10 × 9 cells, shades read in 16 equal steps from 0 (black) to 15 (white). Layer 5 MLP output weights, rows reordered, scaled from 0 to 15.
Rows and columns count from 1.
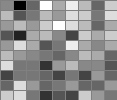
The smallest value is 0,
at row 1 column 2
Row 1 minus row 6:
-3 -9 -2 8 4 6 0 -4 6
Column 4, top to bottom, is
15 11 12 11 5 7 3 6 6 3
